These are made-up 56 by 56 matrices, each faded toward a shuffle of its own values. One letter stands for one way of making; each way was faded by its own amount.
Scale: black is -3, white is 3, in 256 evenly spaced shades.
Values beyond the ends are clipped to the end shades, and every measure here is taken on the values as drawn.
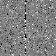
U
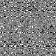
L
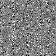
U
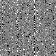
U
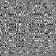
L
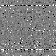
L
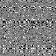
L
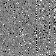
U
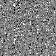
U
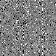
U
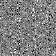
U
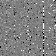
U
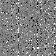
U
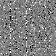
U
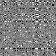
L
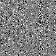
U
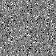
U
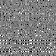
L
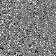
U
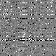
L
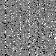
U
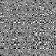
L
